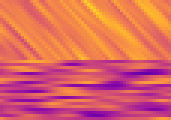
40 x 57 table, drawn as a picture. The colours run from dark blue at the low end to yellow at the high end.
The table splits into 2 rows of 1 panel. Panel 1,1: high, slanting down to the right. Panel 2,1: middling, streaked across, strong in contrast.
